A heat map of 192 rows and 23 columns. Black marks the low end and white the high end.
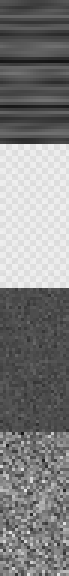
The table splits into 4 rows of 1 panel. Panel 1,1: low, streaked across. Panel 2,1: very high, checkered, faint in contrast. Panel 3,1: low, fine-grained, faint in contrast. Panel 4,1: middling, fine-grained, strong in contrast.
